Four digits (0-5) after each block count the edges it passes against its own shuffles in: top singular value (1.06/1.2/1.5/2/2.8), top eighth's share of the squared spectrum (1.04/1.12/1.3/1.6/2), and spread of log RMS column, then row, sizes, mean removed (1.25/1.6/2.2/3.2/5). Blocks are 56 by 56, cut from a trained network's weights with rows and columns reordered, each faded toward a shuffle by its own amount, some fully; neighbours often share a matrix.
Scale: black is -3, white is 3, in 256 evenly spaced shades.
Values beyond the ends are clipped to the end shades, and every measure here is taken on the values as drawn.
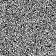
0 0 0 0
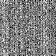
3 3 1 2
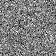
0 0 0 0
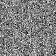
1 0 0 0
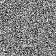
1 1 0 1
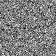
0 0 0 0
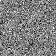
1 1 0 0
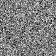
2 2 0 0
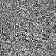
3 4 2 1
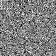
0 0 0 0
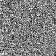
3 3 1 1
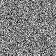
2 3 0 0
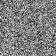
2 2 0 0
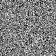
1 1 0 0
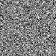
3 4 2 2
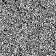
1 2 0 0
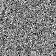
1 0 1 0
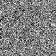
1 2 1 0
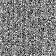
2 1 0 0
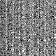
3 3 1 2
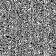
1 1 0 0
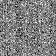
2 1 0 0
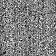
2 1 0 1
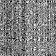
3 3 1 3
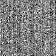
3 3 0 2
